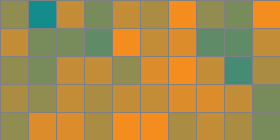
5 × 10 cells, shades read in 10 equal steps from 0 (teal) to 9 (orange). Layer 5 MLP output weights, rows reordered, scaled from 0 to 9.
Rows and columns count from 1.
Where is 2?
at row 3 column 9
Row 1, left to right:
5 0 7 4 7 6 9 5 4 9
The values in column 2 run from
0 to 8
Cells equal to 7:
13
